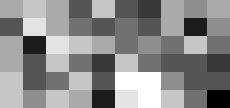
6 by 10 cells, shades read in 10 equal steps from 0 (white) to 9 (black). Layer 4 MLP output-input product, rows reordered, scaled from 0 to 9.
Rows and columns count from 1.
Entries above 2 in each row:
8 9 7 8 6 5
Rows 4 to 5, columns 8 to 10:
6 6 7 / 4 6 6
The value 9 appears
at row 6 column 10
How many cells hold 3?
10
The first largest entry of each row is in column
7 9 2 5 2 10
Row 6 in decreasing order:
9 8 5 4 3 2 2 2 1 0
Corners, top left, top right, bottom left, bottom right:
3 3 2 9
